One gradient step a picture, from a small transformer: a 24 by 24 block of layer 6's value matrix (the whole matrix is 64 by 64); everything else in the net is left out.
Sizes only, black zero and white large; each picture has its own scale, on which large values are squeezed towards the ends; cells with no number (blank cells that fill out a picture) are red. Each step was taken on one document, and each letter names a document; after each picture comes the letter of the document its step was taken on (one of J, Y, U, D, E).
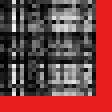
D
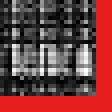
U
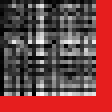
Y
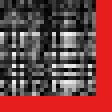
D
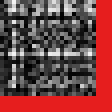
D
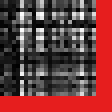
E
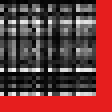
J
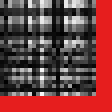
Y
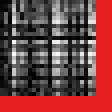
D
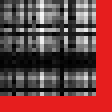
Y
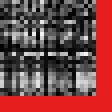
U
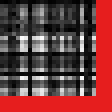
E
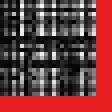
E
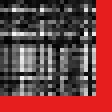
U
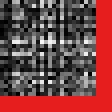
U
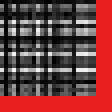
J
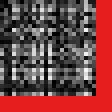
U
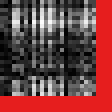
U
